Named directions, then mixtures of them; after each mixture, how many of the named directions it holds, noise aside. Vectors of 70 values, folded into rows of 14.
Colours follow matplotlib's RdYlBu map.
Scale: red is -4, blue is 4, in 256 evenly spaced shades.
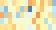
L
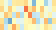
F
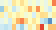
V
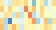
one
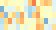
three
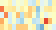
three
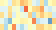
three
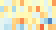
one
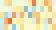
one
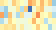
one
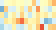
two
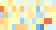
two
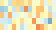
three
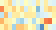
two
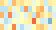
three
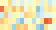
two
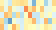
one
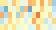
one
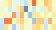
one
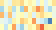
three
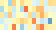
three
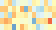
three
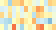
three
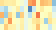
two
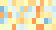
two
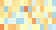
three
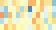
one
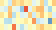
three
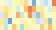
three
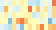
two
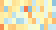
three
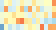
three
